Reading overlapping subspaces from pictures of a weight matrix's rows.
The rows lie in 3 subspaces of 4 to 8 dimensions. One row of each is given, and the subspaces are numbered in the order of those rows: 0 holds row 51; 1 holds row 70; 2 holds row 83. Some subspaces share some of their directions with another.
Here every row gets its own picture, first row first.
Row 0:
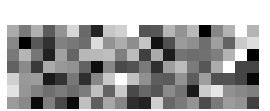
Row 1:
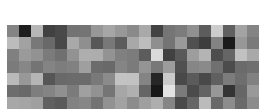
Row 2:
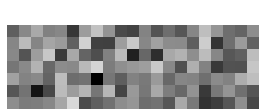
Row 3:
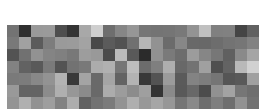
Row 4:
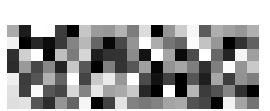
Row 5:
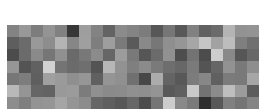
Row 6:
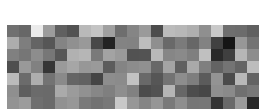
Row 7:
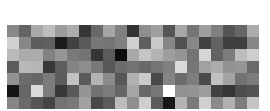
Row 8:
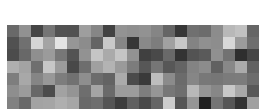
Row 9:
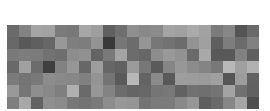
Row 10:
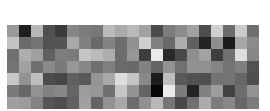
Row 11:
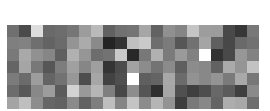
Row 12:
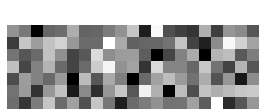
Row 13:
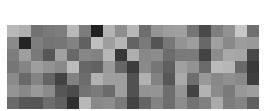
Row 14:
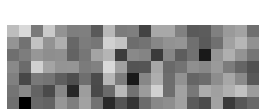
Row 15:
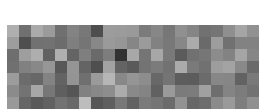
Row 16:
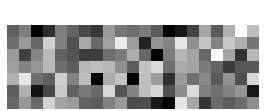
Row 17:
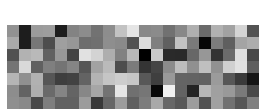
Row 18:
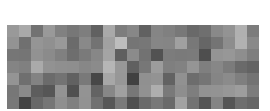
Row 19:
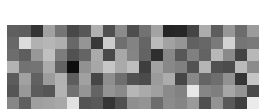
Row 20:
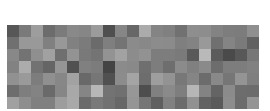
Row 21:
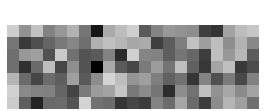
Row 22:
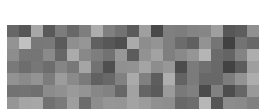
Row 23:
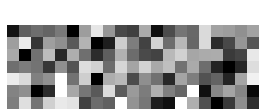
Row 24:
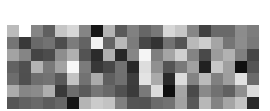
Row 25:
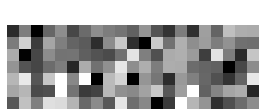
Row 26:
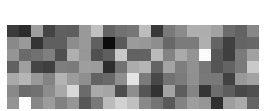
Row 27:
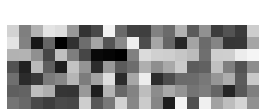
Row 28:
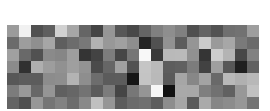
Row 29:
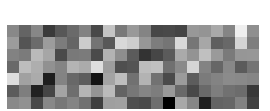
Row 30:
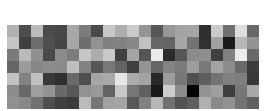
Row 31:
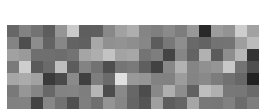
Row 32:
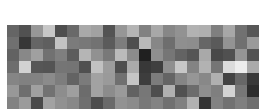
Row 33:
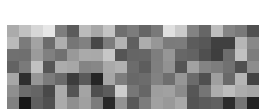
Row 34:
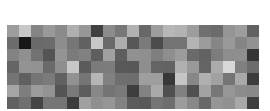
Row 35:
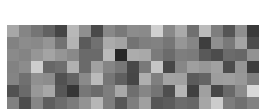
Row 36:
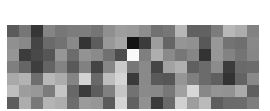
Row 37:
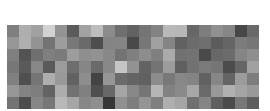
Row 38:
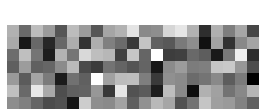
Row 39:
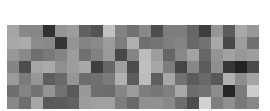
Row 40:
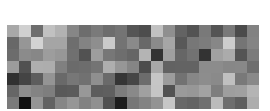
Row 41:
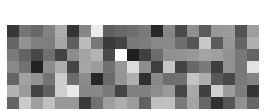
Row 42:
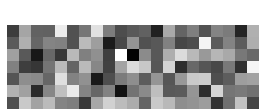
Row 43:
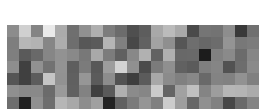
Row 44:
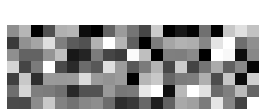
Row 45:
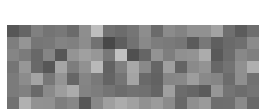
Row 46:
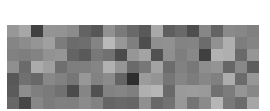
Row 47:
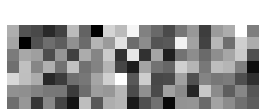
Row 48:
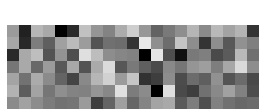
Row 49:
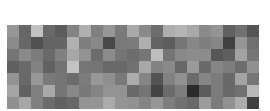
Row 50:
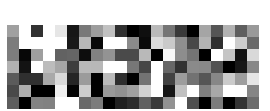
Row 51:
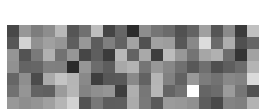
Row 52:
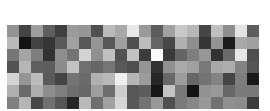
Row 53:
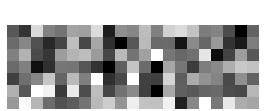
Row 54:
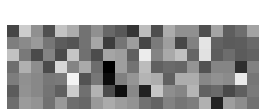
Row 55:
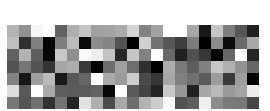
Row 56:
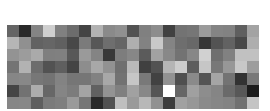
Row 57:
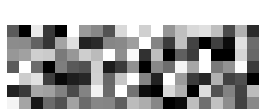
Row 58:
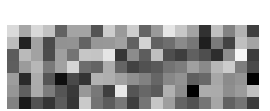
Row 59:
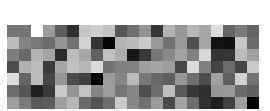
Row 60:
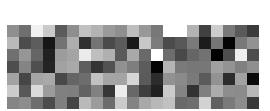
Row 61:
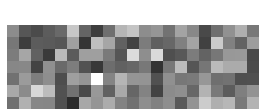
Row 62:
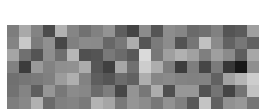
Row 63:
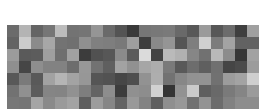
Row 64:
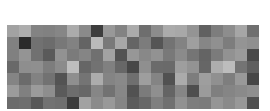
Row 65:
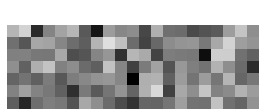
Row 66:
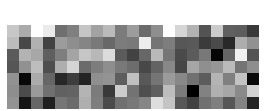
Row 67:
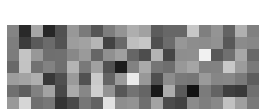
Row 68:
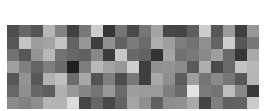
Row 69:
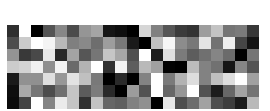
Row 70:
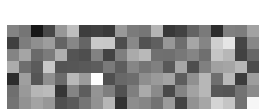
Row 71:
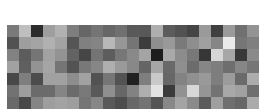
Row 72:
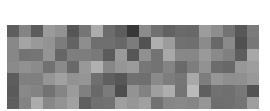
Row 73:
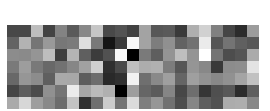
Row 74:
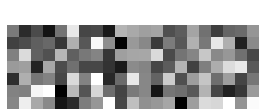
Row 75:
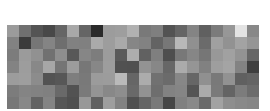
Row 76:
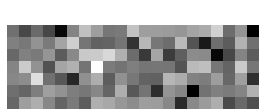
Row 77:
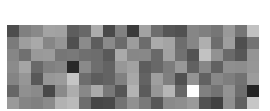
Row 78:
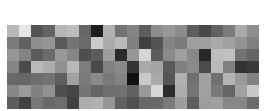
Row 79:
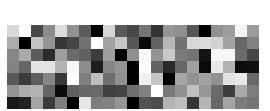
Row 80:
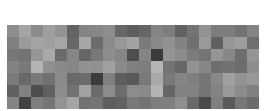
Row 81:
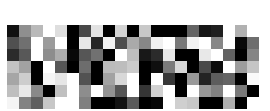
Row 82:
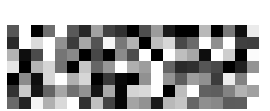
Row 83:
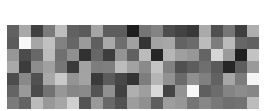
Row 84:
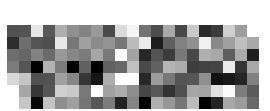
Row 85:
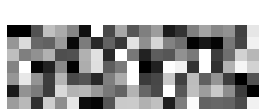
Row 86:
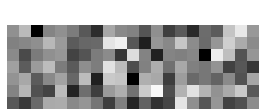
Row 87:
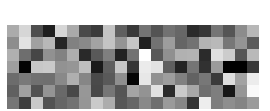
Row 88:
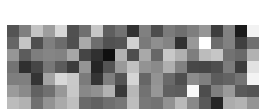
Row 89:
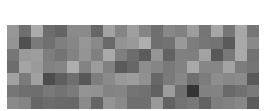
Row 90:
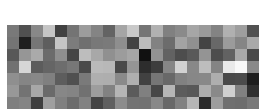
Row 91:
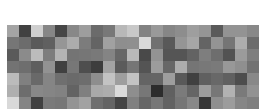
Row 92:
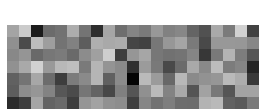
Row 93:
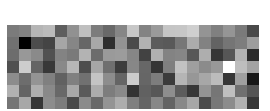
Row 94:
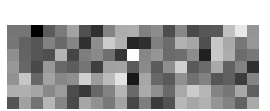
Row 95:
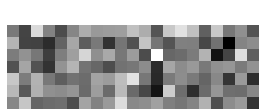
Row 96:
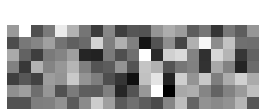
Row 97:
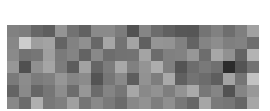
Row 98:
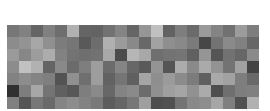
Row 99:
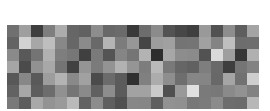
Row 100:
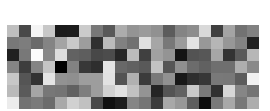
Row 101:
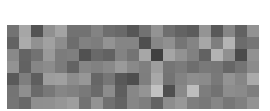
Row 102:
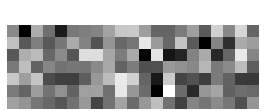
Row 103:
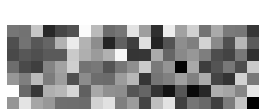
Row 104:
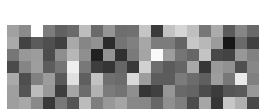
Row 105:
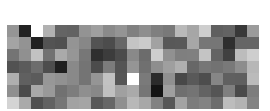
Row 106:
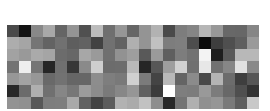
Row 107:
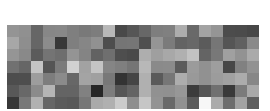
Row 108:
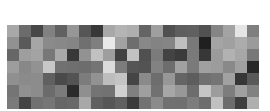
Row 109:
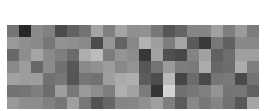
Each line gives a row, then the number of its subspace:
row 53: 1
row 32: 2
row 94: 1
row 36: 1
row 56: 0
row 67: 1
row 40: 1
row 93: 2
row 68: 2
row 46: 0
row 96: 2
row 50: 1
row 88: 0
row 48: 0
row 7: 0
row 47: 1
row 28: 2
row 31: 0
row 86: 1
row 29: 1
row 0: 0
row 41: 0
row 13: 2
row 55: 1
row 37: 1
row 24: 2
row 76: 0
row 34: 2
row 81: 0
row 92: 0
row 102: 2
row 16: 1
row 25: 1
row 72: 0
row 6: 1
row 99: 2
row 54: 0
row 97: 2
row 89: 1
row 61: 1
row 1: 2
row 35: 0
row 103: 0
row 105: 0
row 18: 1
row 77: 0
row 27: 0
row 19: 2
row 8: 0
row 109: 2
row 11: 1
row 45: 0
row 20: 0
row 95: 1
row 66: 1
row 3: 0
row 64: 2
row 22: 2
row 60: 1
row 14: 1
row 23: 1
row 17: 2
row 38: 1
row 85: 0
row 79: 0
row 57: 0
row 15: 0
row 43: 1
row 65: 2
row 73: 1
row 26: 1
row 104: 0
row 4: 0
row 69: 0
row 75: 1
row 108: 2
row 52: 1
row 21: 0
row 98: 0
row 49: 0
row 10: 2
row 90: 2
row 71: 2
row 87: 2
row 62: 2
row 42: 0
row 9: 2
